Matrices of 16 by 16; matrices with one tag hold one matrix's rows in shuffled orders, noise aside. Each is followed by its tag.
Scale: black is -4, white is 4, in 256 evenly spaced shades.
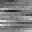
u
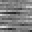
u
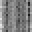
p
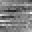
u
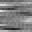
u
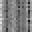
p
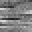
u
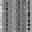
p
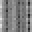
p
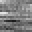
u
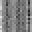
p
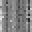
p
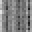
p
